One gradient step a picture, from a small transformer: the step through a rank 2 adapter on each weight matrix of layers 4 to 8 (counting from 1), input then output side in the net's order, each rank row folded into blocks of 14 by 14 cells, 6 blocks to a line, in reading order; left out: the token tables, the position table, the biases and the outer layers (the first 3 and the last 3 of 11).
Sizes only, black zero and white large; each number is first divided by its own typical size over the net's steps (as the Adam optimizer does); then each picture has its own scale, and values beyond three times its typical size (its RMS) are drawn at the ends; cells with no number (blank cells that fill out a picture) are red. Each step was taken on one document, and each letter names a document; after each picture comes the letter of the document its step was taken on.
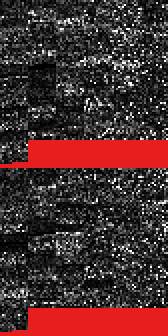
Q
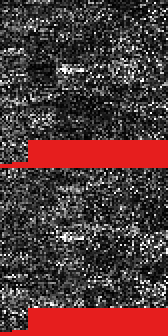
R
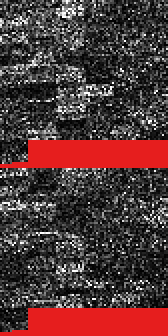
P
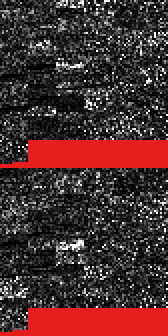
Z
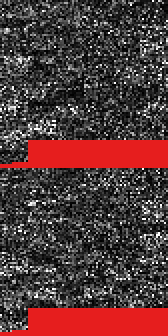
R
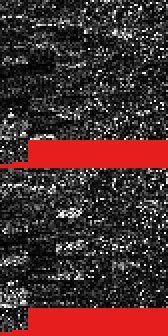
Q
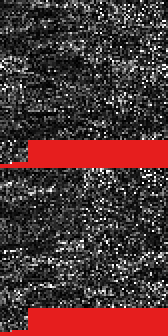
R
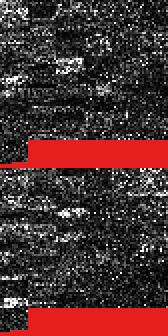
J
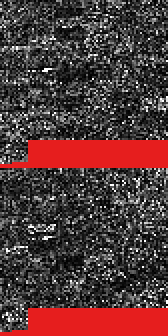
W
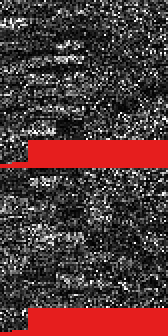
P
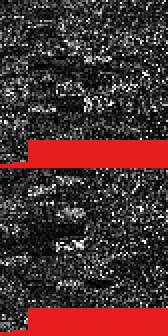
Z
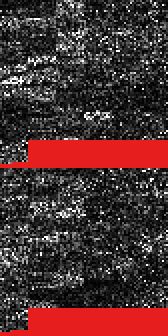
J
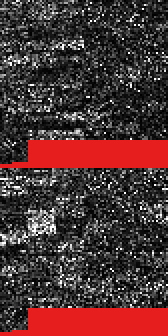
R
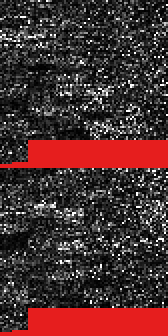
Q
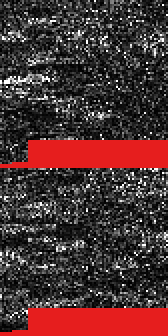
J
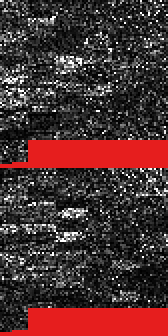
J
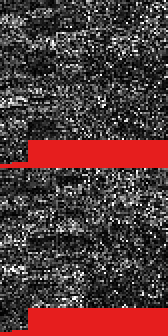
P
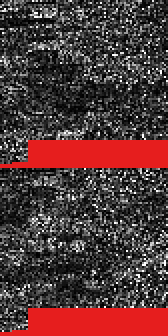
R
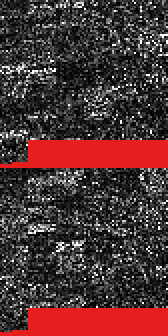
Z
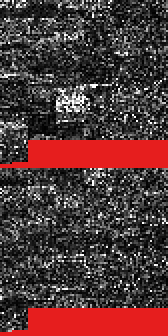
P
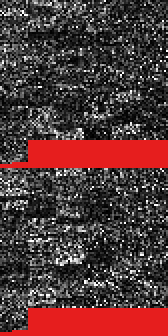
R
